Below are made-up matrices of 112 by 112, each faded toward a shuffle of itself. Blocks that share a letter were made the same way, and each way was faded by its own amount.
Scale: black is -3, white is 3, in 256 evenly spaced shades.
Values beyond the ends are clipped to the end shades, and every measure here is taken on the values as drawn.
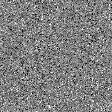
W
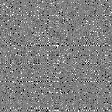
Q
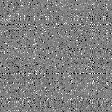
Q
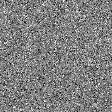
W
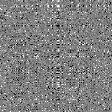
Q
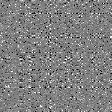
Q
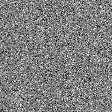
W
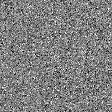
W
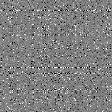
Q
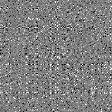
Q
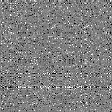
Q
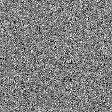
W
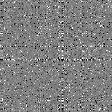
Q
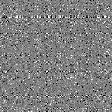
Q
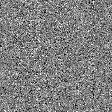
W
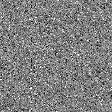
W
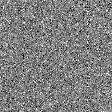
W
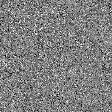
W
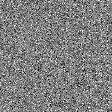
W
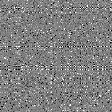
Q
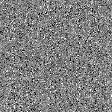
W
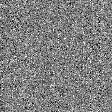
W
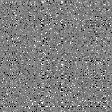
Q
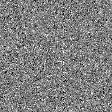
W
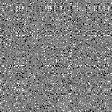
Q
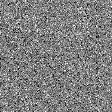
W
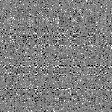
Q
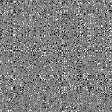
Q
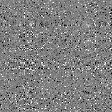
Q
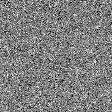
W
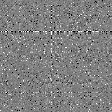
Q
